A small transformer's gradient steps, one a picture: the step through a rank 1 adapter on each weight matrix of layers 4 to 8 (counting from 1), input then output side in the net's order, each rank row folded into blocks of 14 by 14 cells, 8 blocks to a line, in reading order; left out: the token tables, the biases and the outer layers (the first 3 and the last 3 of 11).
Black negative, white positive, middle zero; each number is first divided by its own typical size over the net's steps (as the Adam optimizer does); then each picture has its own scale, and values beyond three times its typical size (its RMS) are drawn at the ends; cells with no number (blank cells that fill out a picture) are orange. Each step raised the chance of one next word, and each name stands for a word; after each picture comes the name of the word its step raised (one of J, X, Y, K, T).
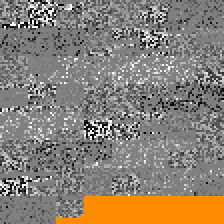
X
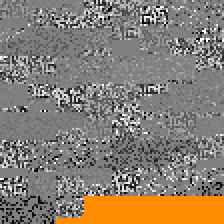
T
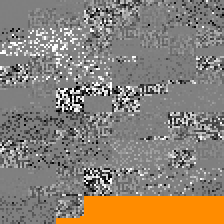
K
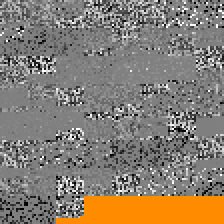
T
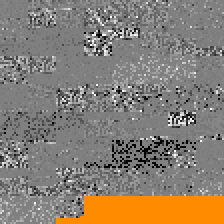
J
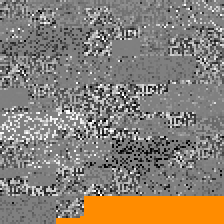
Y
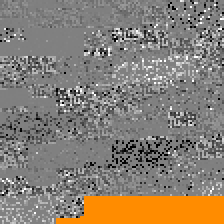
J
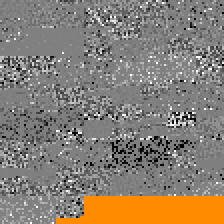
J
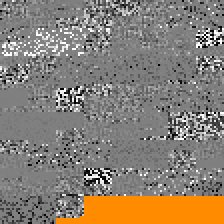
K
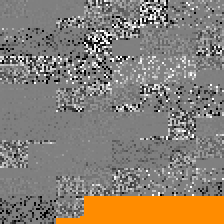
T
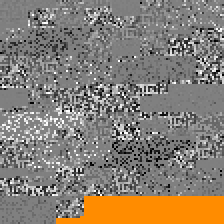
Y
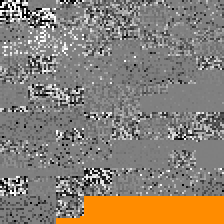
K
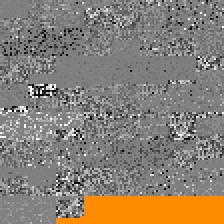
Y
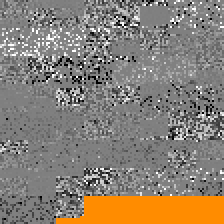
K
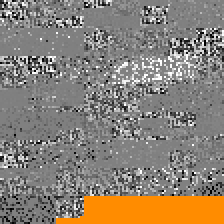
T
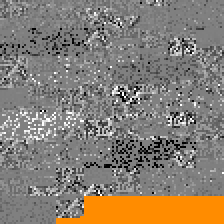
Y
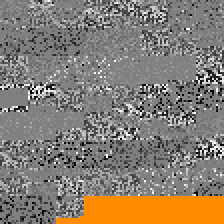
T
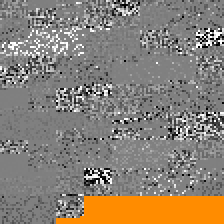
K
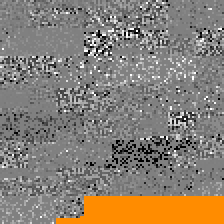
J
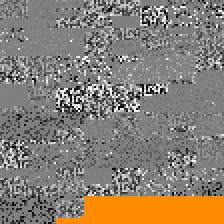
T
